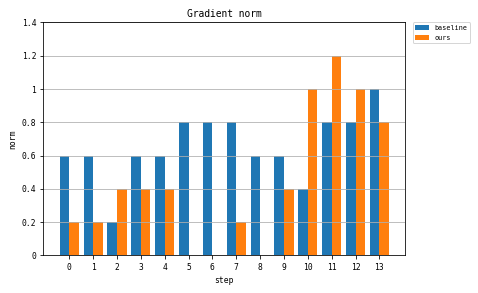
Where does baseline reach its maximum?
13
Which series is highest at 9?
baseline
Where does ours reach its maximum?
11
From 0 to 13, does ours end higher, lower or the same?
higher
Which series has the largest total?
baseline
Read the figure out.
Title: Gradient norm
x-axis: step, ticks 0 1 2 3 4 5 6 7 8 9 10 11 12 13
y-axis: norm, ticks 0 0.2 0.4 0.6 0.8 1 1.2 1.4
Legend: baseline, ours
Values:
baseline: 0.6 0.6 0.2 0.6 0.6 0.8 0.8 0.8 0.6 0.6 0.4 0.8 0.8 1
ours: 0.2 0.2 0.4 0.4 0.4 0 0 0.2 0 0.4 1 1.2 1 0.8
